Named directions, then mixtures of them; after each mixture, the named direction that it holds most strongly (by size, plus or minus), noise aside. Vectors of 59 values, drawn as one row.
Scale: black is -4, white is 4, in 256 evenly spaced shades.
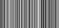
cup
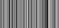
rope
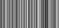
rope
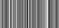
rope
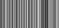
rope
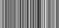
cup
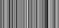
rope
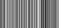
cup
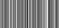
rope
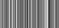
rope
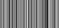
rope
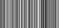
cup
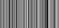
rope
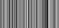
rope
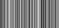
cup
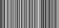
cup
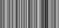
rope
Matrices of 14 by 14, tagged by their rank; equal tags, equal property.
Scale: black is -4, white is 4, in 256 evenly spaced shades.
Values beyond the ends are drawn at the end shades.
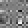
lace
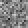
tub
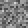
tub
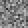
tub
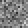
tub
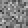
tub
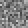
tub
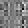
lace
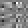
lace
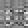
lace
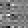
lace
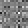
lace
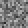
tub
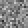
tub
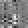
lace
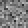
tub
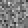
tub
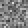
tub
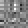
lace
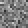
tub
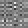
lace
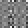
lace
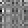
lace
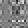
lace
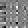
lace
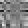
lace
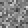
tub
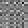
lace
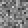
tub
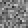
tub
